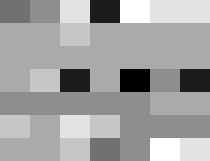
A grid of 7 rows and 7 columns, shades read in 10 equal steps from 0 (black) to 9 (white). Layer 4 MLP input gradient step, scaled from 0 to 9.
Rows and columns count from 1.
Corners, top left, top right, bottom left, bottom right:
4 8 6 8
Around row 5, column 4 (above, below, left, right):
6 7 5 5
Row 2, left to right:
6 6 7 6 6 6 6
